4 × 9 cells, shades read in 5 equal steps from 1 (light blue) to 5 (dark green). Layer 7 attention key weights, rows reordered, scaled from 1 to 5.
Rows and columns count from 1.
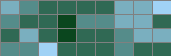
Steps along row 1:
up up same same same down same down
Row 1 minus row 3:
-2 1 0 -1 0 0 -1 0 -1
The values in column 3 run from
1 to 4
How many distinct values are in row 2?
4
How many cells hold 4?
16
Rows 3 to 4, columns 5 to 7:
4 4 3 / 4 4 3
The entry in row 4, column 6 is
4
